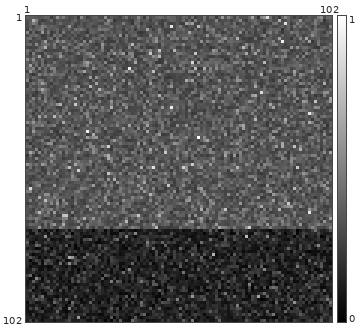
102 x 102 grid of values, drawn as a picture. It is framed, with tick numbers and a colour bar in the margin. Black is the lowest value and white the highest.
Seam: horizontal, 70% of the way down, the top part higher. Average level on the scale: 30%. Stripes: none.
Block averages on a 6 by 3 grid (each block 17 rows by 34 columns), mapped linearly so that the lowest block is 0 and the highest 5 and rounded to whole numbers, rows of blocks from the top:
5 5 5 | 5 5 5 | 5 5 5 | 5 5 5 | 1 1 1 | 0 0 0
